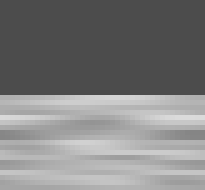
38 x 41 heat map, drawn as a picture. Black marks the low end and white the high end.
The table splits into 2 rows of 1 panel. Panel 1,1: low, flat. Panel 2,1: high, streaked across.
